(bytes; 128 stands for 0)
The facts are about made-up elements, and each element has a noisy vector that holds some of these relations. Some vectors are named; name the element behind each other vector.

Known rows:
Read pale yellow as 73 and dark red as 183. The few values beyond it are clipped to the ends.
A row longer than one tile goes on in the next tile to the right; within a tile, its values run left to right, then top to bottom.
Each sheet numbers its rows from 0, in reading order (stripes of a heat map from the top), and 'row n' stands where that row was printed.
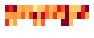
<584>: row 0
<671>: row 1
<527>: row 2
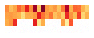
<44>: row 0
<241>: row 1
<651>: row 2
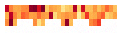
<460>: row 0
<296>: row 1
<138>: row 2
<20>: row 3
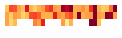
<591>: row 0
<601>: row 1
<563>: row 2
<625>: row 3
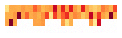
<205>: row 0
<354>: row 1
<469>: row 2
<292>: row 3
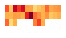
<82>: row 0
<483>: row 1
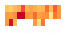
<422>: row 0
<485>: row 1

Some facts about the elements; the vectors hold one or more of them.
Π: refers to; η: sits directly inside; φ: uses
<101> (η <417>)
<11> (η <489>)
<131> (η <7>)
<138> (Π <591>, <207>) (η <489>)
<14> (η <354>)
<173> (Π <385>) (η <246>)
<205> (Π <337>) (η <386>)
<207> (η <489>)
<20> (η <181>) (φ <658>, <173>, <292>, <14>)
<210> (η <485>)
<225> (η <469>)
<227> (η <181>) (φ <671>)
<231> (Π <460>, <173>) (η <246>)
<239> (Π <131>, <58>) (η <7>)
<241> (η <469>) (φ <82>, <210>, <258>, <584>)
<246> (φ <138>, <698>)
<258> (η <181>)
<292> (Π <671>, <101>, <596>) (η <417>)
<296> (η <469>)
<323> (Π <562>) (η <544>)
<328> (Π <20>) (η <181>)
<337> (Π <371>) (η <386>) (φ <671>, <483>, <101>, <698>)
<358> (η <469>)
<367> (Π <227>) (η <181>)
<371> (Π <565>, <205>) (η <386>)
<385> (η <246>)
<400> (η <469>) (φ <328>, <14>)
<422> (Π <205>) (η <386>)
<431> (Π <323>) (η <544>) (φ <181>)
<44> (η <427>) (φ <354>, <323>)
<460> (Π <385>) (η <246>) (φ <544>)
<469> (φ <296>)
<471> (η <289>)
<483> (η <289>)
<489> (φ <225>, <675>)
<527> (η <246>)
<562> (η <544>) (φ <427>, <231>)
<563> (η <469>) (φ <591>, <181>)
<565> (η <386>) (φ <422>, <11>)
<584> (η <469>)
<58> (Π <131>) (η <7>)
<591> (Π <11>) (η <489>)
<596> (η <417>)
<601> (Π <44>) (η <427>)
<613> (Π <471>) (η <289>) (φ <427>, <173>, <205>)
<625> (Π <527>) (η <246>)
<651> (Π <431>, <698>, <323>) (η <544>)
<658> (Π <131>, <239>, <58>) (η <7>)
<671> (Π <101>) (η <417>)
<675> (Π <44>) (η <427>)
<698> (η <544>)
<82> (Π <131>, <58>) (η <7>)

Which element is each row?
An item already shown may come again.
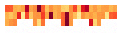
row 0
<354>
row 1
<431>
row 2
<246>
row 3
<210>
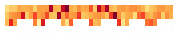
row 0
<565>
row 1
<258>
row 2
<323>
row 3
<82>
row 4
<210>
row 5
<386>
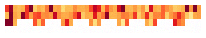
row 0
<527>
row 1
<675>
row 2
<565>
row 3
<225>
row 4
<323>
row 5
<181>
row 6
<489>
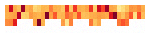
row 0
<328>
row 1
<205>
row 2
<698>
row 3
<82>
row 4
<386>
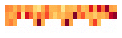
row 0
<427>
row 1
<337>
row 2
<205>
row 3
<658>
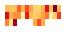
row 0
<417>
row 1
<207>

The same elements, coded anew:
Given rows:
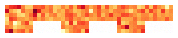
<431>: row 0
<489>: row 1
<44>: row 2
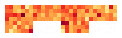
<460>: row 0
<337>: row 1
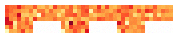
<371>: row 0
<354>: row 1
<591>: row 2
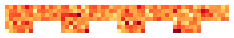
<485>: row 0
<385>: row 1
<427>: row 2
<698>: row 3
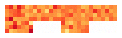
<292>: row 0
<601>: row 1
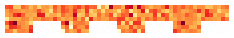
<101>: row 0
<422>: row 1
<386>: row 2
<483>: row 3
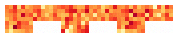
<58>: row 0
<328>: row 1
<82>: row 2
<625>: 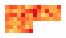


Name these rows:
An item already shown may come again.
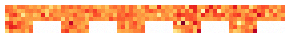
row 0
<207>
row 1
<483>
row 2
<210>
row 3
<246>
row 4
<527>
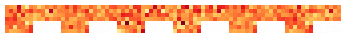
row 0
<258>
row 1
<675>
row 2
<246>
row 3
<181>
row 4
<675>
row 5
<258>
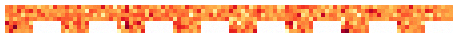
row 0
<138>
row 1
<241>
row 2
<7>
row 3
<11>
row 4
<323>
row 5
<565>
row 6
<698>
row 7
<591>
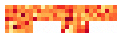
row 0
<658>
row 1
<20>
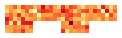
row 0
<469>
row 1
<367>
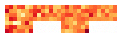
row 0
<562>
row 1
<527>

